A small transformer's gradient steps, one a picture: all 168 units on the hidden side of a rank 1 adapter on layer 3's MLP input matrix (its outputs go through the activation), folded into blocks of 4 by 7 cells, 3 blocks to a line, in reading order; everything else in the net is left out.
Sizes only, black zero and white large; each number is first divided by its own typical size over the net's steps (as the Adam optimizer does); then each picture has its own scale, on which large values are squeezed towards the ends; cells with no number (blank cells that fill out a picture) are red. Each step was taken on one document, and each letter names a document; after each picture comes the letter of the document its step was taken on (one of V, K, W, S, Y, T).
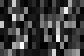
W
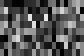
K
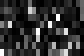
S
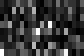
S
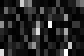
S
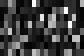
W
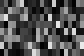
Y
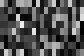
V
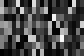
K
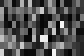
V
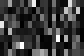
W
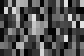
K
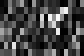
W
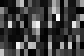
S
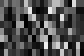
V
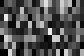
Y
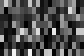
V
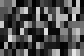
Y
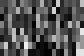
Y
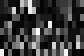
S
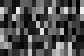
V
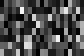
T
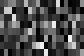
K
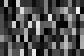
T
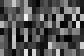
Y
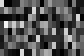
K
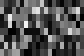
Y
